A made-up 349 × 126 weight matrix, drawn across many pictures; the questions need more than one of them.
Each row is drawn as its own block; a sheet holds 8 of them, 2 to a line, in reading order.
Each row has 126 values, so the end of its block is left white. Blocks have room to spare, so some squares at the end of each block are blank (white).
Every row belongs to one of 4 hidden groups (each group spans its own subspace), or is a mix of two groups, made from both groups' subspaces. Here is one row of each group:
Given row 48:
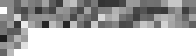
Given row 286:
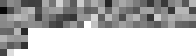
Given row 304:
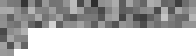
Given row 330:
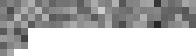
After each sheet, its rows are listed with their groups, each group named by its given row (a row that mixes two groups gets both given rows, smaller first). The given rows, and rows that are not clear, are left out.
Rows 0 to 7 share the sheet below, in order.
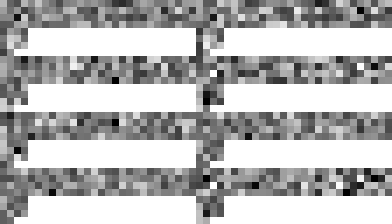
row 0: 330
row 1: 330
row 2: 304
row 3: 330
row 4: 48
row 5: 304
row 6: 304
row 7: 330
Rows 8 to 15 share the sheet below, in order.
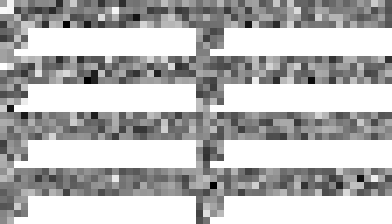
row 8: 48 and 286
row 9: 304
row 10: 286
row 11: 304
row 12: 304
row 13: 330
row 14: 48
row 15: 330
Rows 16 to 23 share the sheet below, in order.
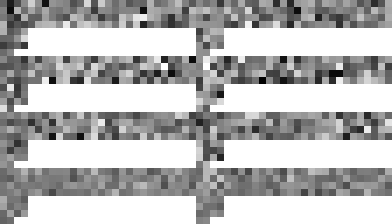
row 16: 286
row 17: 304
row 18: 48 and 304
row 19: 286
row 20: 304
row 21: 48 and 330
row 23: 286 and 330
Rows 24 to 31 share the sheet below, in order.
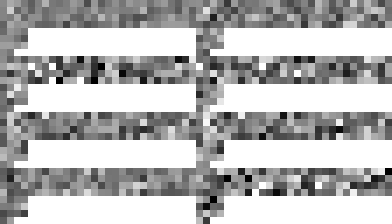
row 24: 286
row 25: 330
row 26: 304
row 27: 48
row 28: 286
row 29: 286
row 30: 286
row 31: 286 and 304
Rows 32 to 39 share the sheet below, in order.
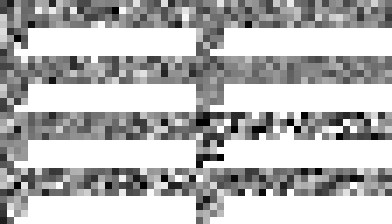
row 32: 48
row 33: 304
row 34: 304
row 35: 330
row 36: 330
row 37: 286
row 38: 330
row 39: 48
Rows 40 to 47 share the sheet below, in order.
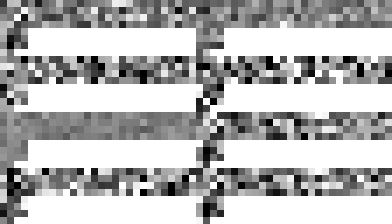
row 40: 330
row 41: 286
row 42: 304
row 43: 304
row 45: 330
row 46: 286
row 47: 330
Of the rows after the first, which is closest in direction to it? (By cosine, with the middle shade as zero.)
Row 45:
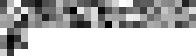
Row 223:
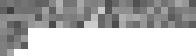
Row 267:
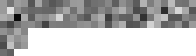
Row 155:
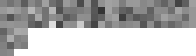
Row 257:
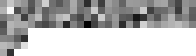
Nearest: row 223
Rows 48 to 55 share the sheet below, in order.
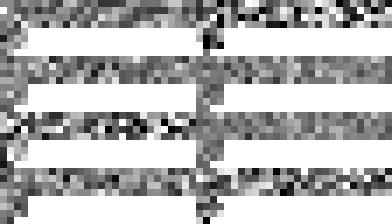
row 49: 330
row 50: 48 and 304
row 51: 304
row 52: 330
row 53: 304
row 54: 48
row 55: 286
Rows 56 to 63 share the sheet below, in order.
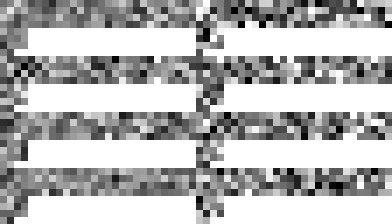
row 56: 330
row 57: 48
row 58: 330
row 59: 304
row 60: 48 and 330
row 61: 330
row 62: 48
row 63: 304
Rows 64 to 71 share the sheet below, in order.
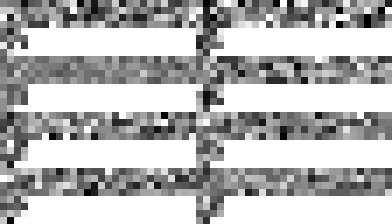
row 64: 48 and 304
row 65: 286
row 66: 48 and 330
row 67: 330
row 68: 48
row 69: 48 and 286
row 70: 286
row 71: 48
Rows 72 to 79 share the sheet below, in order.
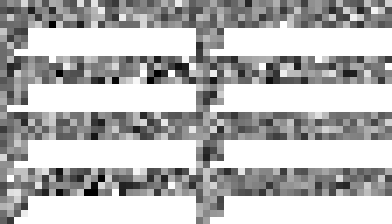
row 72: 304
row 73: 286 and 330
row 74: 48 and 330
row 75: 48 and 330
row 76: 304 and 330
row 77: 330
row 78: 286 and 304
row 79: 286
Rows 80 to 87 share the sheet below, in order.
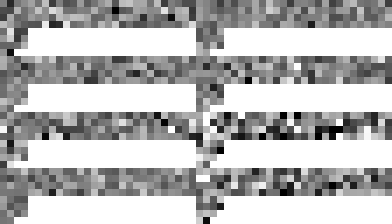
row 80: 48
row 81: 304
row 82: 286 and 330
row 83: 304 and 330
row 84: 48
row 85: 286
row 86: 304
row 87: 286
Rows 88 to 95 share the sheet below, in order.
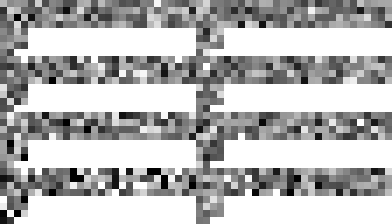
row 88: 48 and 330
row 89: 48
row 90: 304
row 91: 330
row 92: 48
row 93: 48 and 330
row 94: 304
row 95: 304
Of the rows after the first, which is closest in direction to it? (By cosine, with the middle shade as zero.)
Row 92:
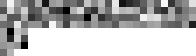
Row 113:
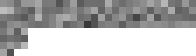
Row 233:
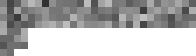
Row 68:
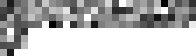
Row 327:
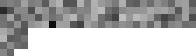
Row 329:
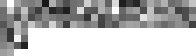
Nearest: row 329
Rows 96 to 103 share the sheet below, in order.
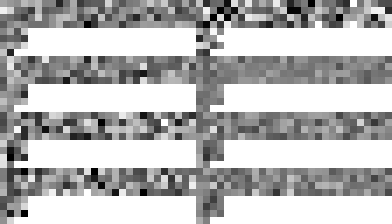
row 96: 286
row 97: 330
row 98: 286
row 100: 330
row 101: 330
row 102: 286 and 304
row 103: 304 and 330
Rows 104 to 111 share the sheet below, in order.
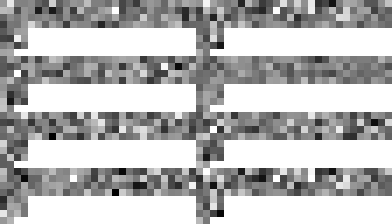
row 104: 48
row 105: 48
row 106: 330
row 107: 330
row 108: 304
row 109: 330
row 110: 304 and 330
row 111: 48
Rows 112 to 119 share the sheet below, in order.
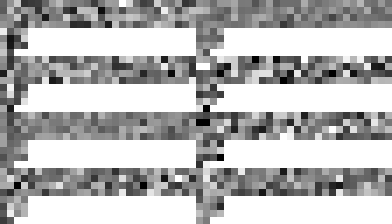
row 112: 330
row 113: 286
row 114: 48
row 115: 286
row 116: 286
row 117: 286
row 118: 330
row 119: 286
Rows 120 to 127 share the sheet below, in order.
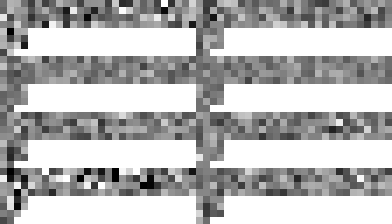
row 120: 48
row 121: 286 and 330
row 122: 286
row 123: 304
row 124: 330
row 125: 286 and 330
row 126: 48
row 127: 330
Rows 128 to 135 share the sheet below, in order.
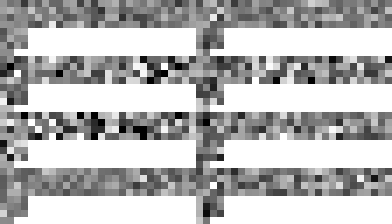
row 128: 304
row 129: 330
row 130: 330
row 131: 304
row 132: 304
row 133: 286
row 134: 286 and 330
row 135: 330
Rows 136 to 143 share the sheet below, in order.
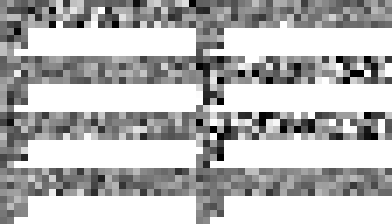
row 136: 304
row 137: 286
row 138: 330
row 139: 48 and 330
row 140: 286
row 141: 48
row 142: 304
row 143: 48 and 304
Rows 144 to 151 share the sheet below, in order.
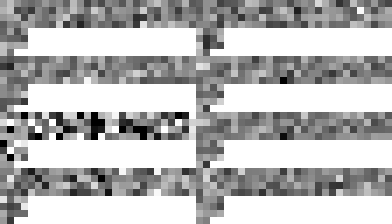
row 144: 286 and 304
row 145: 330
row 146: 286
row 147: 286
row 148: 304
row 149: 286
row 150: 330
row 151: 286
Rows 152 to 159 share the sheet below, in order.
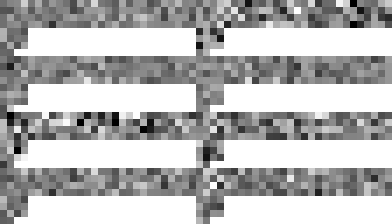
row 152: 304
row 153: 330
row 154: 286 and 330
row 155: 304
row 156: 48
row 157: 330
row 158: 304
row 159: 286 and 330
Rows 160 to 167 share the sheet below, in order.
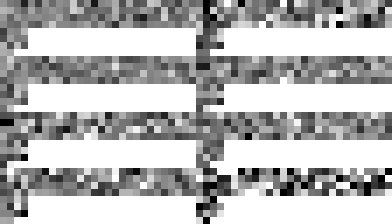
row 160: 304
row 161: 286
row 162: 48
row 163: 286
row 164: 286
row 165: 304
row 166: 48
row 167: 286
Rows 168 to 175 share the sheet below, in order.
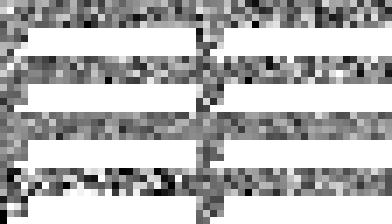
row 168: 286
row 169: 48 and 304
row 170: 330
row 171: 304
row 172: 286 and 304
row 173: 330
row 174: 286 and 330
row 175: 304
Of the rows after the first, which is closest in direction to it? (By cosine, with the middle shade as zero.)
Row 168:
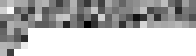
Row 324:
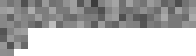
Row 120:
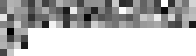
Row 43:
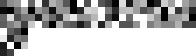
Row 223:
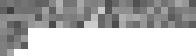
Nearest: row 324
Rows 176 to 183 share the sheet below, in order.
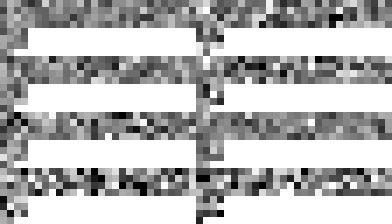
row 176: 286
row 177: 286 and 304
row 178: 48
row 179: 48
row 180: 330
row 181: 48
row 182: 304
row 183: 286
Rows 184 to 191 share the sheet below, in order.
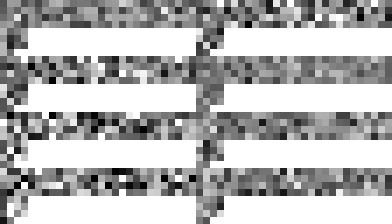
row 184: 330
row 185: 304
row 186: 304
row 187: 304
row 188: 48 and 304
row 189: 48 and 330
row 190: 330
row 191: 286 and 304
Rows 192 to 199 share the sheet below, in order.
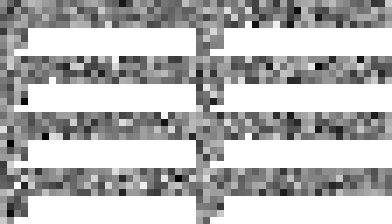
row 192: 330
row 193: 304
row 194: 48 and 304
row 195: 48
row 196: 48
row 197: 304
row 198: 330
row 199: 286
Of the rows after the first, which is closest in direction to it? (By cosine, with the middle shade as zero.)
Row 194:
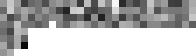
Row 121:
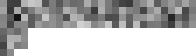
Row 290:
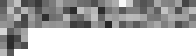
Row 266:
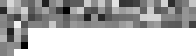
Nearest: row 266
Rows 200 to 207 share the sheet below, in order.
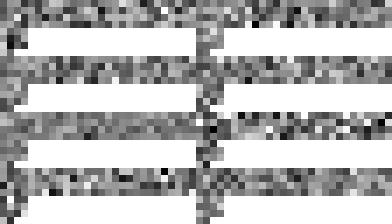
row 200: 330
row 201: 304
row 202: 304
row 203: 304
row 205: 286
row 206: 48
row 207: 330
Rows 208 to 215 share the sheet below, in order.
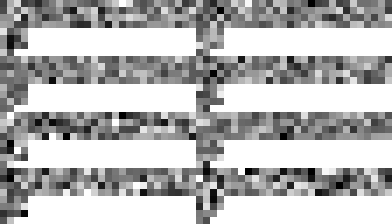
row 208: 330
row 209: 330
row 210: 304
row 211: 286 and 330
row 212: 48
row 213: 286
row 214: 286
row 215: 48
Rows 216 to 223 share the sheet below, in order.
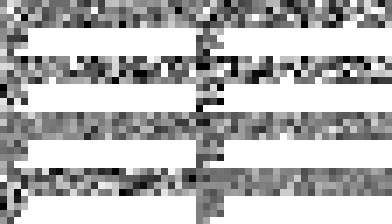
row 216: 286 and 330
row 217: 330
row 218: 304
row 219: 286
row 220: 286 and 330
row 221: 286
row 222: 48
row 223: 286 and 304
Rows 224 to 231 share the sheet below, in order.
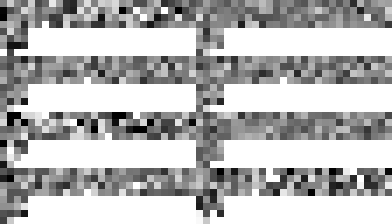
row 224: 48 and 330
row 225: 48
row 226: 286 and 304
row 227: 286 and 304
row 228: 48 and 330
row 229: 286
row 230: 286
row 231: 304
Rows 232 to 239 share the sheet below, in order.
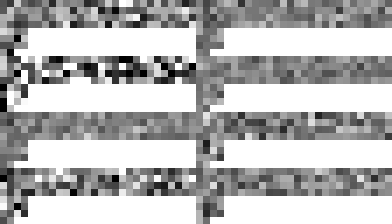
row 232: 48 and 330
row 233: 286
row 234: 330
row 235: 286 and 330
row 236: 286
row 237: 48
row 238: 48
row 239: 330
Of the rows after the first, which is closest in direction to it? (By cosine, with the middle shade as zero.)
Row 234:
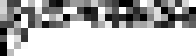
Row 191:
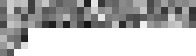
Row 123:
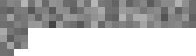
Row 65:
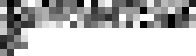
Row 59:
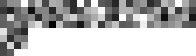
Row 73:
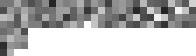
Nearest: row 73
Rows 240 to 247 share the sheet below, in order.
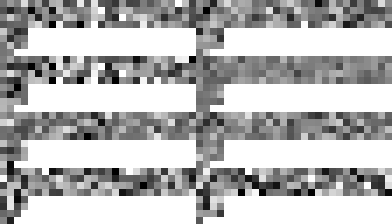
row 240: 304
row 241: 330
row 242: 304
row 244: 286 and 330
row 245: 330
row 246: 48
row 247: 48
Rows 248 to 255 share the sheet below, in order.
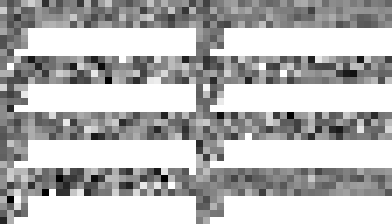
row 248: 286
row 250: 330
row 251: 48
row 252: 48
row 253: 304
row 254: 48 and 304
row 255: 48
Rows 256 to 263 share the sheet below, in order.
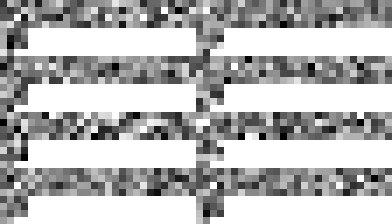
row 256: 330
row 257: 286
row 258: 48
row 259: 48 and 330
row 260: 48
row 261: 48 and 286
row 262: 330
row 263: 330
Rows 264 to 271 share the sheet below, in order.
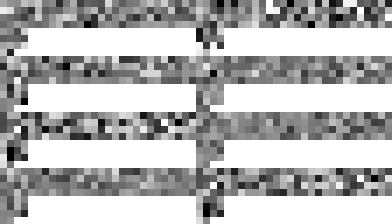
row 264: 286
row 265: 304
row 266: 48
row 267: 330
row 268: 330
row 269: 286 and 330
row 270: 48
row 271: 330
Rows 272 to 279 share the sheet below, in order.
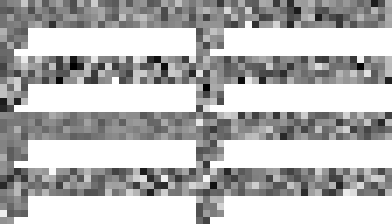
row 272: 304
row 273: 304
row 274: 304
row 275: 48
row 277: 286
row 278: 330
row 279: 330
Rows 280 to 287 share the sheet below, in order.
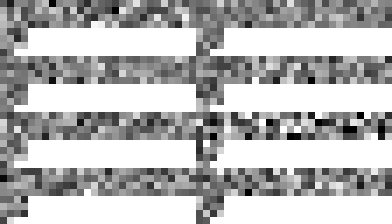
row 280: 48
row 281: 304
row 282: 304
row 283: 304
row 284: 48
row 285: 48
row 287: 304
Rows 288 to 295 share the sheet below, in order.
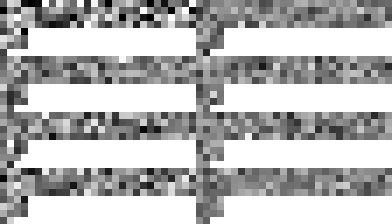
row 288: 286
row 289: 48
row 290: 330
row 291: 48
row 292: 48 and 286
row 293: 304
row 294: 286
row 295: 286
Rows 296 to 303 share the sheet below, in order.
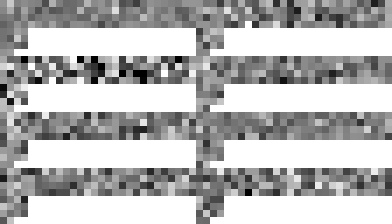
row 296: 48
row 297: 304
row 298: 304
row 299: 286
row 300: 286
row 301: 48
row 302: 286
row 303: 304
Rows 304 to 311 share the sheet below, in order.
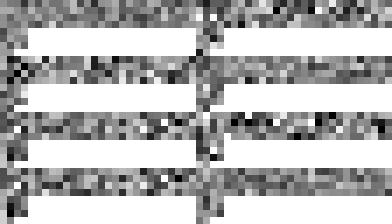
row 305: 48
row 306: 286 and 330
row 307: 48
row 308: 330
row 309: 48
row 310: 330
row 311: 48
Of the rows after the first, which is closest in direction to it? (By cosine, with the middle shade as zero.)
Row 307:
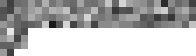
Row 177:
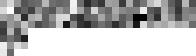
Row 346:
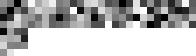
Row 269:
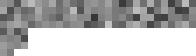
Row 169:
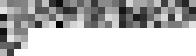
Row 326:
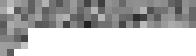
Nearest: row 169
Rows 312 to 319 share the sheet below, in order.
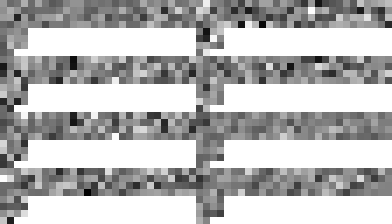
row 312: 330
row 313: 48
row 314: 48 and 304
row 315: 48 and 330
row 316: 304
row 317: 286
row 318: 286
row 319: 48 and 330
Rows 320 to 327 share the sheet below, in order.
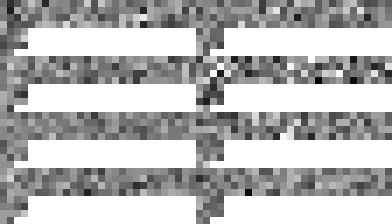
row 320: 286
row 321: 48 and 304
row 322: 48 and 286
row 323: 330
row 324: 304
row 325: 286 and 304
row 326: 286
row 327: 48 and 304
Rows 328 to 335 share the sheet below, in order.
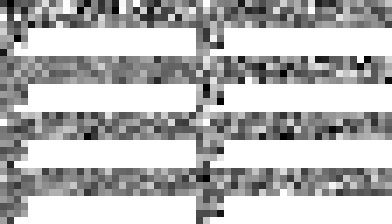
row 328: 48
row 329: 48
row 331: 48
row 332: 286
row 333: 286
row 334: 286
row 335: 286
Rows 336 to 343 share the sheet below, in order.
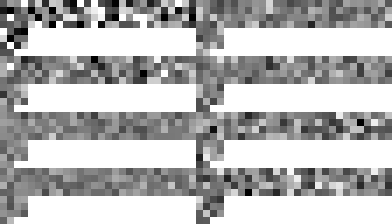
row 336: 304
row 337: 48 and 304
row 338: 304 and 330
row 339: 304
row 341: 330
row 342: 48
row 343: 304
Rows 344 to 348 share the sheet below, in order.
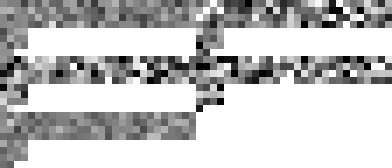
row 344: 304
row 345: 330
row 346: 330
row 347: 286
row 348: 330
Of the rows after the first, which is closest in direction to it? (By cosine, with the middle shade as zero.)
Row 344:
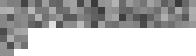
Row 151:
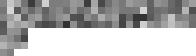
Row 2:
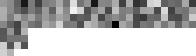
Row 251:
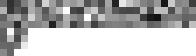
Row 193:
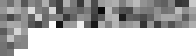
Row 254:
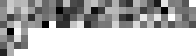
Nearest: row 193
